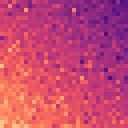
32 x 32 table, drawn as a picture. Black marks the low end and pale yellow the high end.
Fine speckle covers the field. The halves do not mirror each other. The ninth with the highest average is the bottom left. Values rise toward the bottom left. No single row or column stands out from its neighbours. The ninth with the lowest average is the top right.
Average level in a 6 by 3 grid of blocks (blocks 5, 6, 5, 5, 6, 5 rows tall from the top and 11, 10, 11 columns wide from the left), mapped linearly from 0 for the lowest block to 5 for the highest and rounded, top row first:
210
321
321
432
532
543
